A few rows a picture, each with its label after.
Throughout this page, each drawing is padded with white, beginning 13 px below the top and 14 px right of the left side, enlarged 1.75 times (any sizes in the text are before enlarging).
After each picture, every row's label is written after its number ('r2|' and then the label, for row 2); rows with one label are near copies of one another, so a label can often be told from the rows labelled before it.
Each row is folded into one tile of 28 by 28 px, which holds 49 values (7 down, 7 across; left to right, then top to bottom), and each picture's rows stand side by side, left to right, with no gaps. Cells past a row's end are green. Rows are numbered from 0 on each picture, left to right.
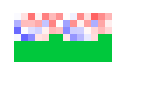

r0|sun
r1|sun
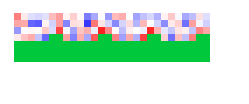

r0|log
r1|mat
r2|mat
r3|mat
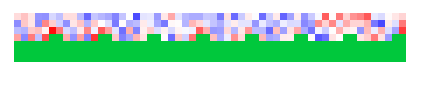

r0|mat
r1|mat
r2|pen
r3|mat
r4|pen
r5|pen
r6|sun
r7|log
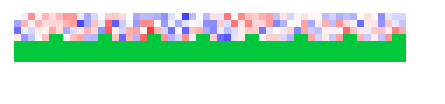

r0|sun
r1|log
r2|mat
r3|pen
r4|sun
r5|log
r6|mat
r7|mat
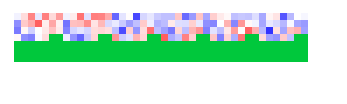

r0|sun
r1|sun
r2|pen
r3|pen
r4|mat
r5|pen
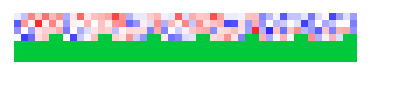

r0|sun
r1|sun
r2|log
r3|sun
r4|log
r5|pen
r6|pen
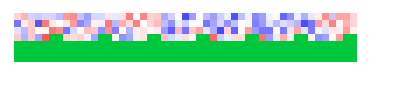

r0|mat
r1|log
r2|sun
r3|pen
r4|pen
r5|pen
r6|sun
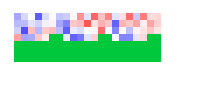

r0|pen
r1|sun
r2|sun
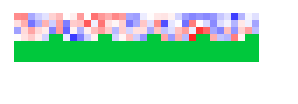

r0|log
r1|sun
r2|log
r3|mat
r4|pen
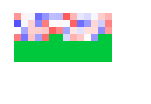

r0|mat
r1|log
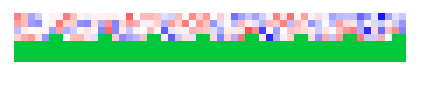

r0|log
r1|log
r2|sun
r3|sun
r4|mat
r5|sun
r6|mat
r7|pen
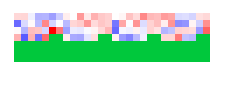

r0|mat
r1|sun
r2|sun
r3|log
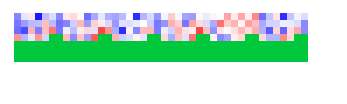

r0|pen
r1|mat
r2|pen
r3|mat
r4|sun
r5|pen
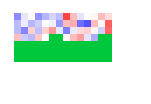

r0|pen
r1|log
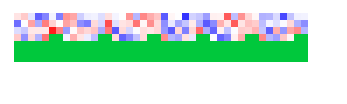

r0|mat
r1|log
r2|sun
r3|pen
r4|sun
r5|pen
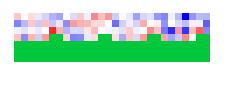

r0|mat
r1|sun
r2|mat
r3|pen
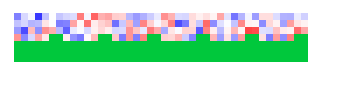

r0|pen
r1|sun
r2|mat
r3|log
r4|mat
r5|mat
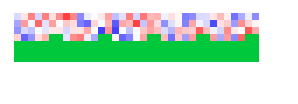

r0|sun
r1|log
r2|sun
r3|mat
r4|mat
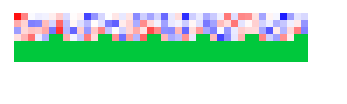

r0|log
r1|pen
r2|mat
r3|pen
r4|sun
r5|pen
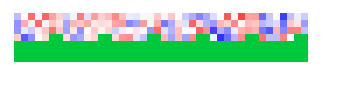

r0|sun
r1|sun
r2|log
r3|mat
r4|sun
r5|pen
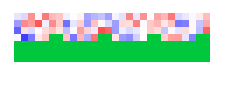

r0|sun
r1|mat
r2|sun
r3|log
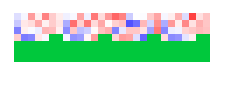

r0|sun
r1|sun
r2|log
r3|sun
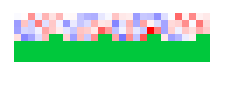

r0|sun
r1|mat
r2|mat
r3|sun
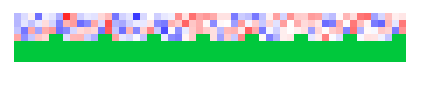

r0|pen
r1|log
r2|pen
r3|sun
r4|mat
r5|sun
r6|log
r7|log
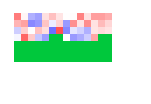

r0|log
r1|sun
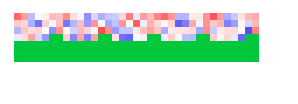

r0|log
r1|mat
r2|sun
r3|log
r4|log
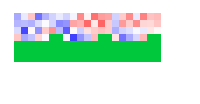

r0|pen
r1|sun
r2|sun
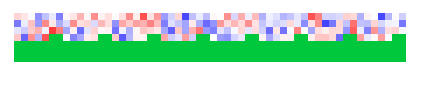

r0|mat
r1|sun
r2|sun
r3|pen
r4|sun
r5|pen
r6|log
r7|pen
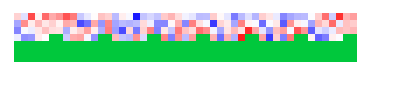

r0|sun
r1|log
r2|pen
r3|mat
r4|mat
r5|mat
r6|sun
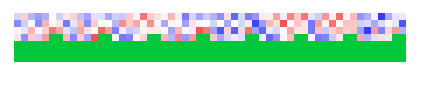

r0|mat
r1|mat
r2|sun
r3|mat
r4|pen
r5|sun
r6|sun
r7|pen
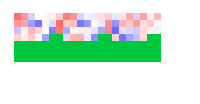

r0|log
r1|log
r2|sun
